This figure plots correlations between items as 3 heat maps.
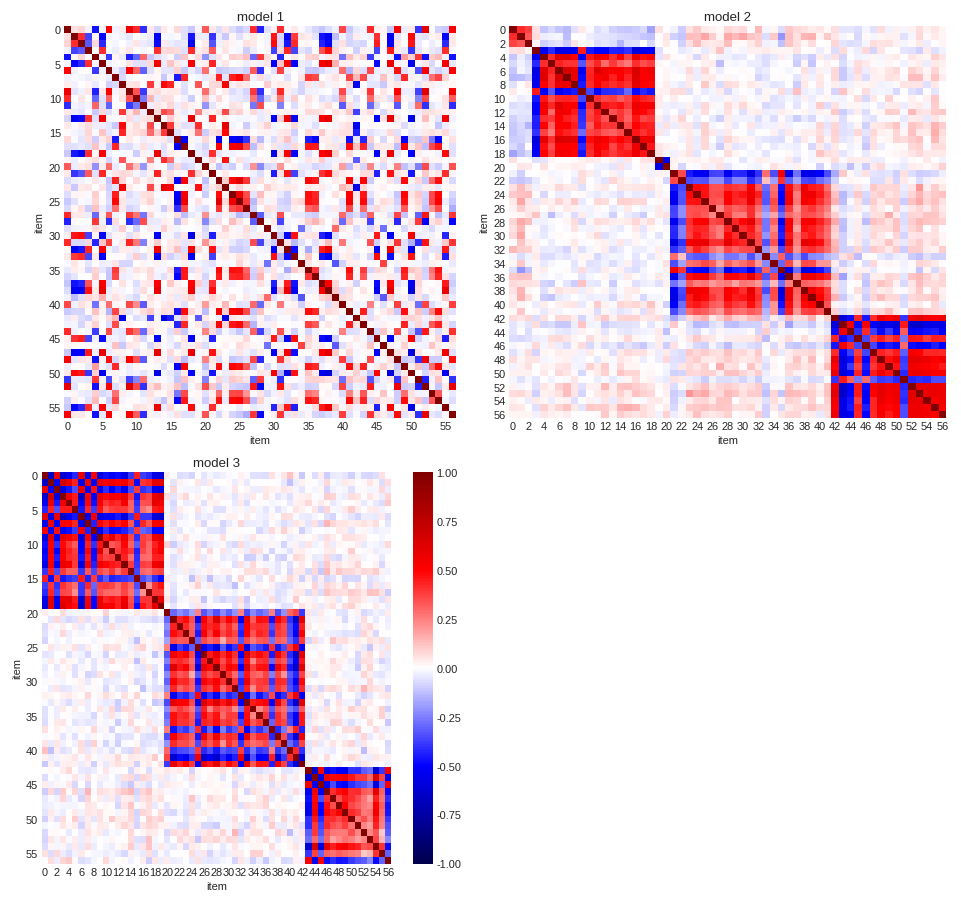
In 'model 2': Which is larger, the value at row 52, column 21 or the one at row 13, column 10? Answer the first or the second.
the second
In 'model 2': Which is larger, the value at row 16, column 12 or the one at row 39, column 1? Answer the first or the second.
the first
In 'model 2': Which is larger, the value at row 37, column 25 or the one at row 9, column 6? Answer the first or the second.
the first
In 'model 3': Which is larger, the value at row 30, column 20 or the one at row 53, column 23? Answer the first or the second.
the second
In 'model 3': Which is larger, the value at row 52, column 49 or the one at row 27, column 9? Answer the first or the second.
the first
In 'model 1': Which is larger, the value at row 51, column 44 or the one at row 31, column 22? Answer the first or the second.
the second
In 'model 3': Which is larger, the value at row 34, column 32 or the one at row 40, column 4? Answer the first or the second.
the second
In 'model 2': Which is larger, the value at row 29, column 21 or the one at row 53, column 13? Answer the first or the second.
the second
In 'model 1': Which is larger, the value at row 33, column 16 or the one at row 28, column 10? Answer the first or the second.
the first
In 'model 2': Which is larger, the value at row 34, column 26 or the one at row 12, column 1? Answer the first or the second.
the first
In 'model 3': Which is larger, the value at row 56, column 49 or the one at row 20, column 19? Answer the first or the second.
the second
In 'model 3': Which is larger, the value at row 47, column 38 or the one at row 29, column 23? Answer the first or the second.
the second
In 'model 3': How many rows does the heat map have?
57
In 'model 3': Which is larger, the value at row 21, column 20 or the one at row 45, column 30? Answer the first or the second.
the second
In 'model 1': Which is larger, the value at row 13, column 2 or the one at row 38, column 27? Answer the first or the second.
the second
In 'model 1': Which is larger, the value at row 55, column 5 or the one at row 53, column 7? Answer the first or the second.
the first
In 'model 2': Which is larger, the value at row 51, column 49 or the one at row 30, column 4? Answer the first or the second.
the second
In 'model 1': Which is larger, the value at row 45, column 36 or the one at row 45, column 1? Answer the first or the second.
the second
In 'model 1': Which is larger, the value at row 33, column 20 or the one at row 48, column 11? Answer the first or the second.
the first
